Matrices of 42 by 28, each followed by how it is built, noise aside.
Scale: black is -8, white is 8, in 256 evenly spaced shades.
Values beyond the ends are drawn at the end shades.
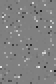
sparse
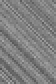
Toeplitz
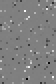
sparse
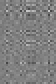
low rank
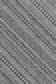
Toeplitz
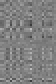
low rank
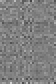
low rank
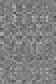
low rank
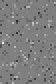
sparse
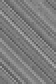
Toeplitz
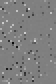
sparse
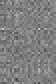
low rank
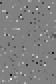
sparse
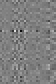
low rank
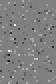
sparse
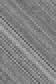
Toeplitz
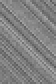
Toeplitz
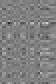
low rank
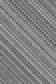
Toeplitz
